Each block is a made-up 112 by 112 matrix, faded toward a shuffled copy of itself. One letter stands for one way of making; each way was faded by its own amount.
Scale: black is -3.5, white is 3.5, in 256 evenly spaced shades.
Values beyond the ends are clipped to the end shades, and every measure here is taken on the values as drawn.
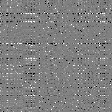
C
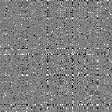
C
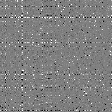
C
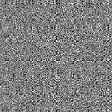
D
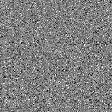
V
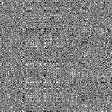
D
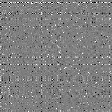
C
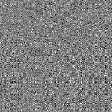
D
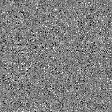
V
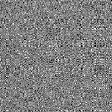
D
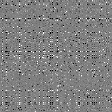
C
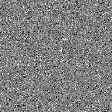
V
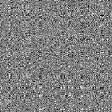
D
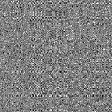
D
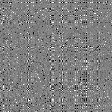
C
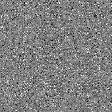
V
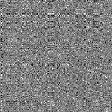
D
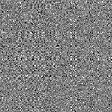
D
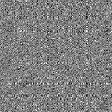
D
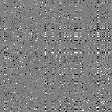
C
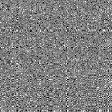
D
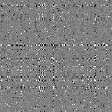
C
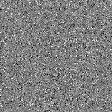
V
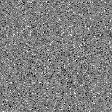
V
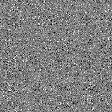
V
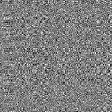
D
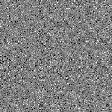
V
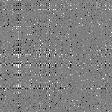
C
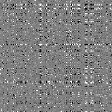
C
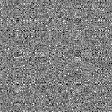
D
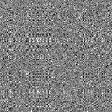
D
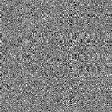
D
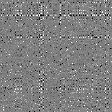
C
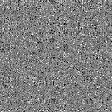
V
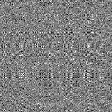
D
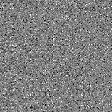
V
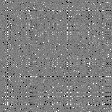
C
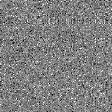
V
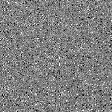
V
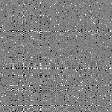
C
